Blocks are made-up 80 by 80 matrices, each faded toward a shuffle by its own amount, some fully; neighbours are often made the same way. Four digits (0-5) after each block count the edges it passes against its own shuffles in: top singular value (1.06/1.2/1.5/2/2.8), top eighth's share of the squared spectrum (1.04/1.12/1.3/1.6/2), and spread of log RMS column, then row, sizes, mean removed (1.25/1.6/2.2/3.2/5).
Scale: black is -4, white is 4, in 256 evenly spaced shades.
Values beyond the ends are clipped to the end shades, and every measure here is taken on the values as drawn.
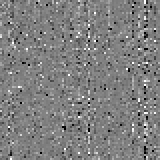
4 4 3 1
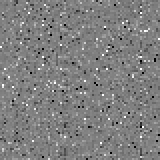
2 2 0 0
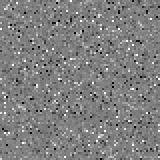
0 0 0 0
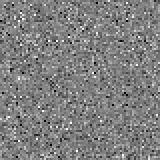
0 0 0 1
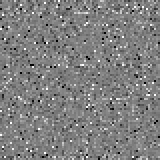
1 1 0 1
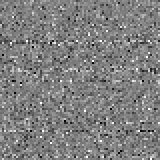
1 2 0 2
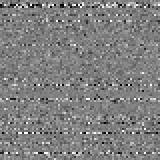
3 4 0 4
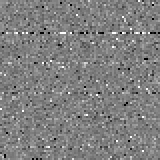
3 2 0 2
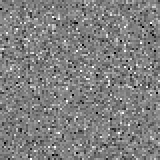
0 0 0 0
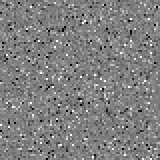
0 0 0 0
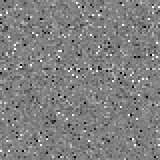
1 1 0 1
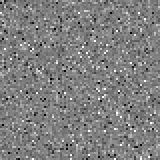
0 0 0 0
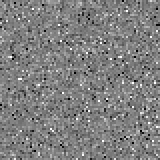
1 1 0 0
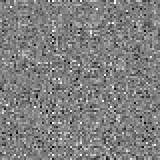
4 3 2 2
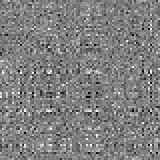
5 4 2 3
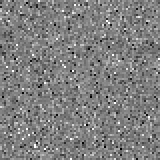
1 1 0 0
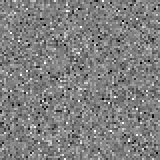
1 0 0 0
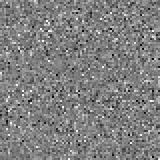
3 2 1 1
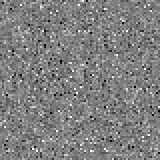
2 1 0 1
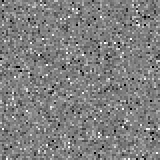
0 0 0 0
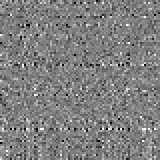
4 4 2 3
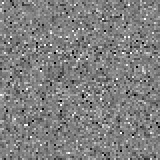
2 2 0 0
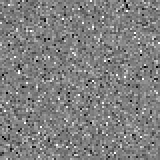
1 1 0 0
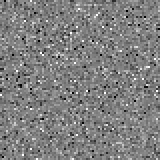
0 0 0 0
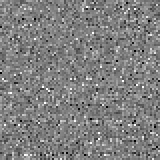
3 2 1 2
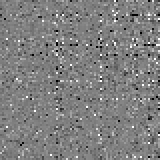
2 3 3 2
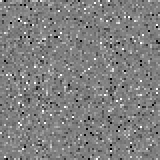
1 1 1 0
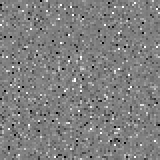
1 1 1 0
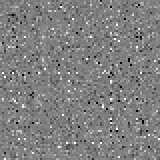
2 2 1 1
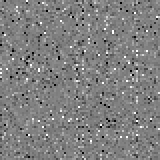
1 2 1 1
